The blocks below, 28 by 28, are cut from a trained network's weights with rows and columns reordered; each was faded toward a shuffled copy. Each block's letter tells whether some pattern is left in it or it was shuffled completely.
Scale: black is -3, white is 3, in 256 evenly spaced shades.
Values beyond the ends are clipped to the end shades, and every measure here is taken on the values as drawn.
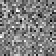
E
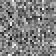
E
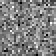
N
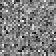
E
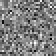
E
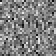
E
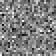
N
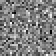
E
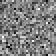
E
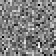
E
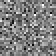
E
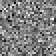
N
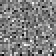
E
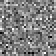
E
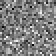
N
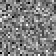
N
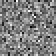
N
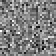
N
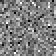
N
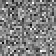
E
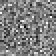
N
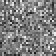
N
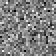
N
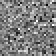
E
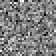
N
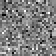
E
